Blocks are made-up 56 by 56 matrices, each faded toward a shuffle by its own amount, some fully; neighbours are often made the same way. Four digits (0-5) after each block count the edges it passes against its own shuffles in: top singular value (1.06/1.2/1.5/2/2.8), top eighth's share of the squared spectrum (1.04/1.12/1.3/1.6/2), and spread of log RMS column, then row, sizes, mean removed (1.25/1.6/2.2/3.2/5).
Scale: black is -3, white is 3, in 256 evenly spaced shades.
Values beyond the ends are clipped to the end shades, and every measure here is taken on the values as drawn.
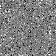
2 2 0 0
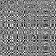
5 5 4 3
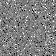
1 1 1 0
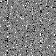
2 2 2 0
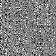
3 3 3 0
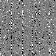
3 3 2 0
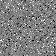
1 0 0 0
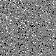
1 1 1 0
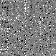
2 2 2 0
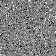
0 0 0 0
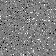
1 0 0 0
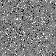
1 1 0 0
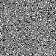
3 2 0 1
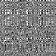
4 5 3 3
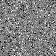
2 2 0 0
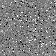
0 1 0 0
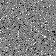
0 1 0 0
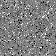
0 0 0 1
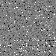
1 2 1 1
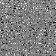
2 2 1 2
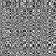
4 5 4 3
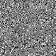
3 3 1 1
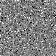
1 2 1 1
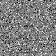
2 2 0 1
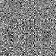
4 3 2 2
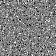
0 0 0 0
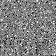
1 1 0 0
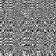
4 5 3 3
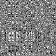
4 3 2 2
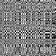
5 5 3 4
